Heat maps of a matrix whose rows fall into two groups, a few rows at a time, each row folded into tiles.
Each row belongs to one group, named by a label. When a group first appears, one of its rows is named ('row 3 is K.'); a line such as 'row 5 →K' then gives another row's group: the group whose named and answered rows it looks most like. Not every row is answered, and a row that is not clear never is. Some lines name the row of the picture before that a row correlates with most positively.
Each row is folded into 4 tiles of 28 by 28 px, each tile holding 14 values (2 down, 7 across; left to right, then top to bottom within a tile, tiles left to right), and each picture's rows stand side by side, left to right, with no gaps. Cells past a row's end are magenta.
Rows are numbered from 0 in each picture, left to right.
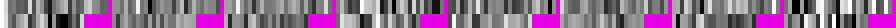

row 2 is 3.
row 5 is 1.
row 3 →1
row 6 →3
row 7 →3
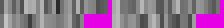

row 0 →1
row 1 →1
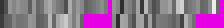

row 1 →3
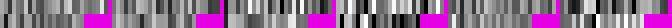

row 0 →3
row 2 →1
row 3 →3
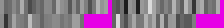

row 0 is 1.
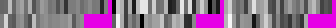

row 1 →1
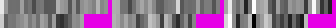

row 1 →1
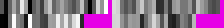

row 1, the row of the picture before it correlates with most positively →2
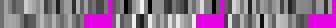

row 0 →1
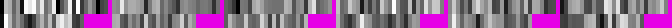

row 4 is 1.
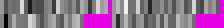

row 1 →3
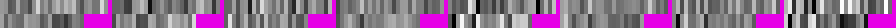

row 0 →3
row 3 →1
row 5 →1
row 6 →3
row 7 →3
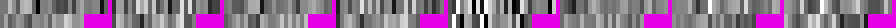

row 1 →1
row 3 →1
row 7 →3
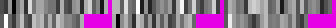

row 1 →3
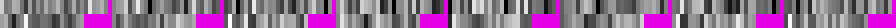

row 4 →1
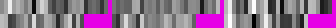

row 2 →1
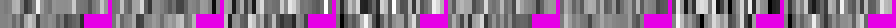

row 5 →1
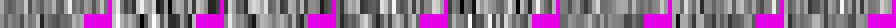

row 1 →1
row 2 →1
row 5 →3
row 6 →3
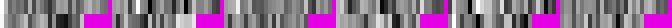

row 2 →3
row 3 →1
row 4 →1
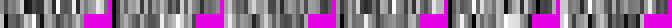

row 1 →1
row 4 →1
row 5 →1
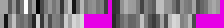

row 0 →3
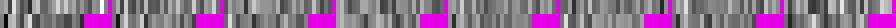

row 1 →3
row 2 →1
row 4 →3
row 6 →3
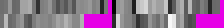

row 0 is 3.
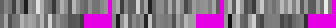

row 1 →3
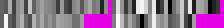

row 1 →1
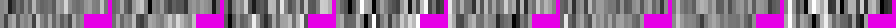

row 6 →1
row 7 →1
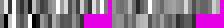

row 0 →3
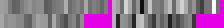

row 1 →3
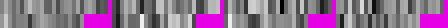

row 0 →1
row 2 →1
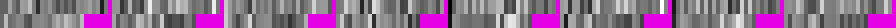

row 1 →3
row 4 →1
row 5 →3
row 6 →1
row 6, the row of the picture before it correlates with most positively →2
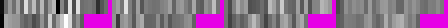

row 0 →1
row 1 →3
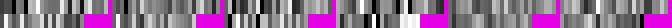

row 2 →3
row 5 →3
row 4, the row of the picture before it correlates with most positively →2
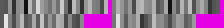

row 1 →1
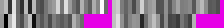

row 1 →1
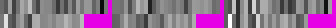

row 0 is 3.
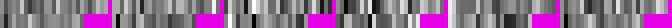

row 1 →3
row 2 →1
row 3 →3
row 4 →1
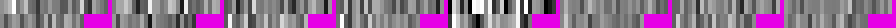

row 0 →3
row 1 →3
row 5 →1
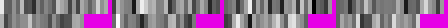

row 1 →1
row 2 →1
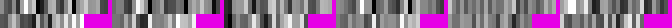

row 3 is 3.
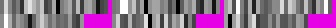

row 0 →1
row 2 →3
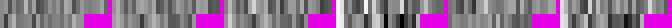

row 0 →3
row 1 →1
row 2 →1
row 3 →1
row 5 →1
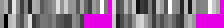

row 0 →3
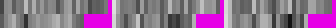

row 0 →1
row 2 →1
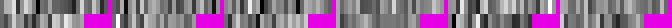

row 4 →3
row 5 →3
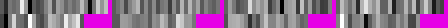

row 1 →1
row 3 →1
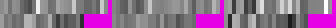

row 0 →3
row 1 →3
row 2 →3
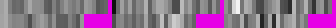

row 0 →1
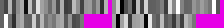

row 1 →3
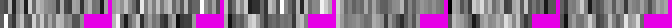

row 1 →1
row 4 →1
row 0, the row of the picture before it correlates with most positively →0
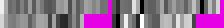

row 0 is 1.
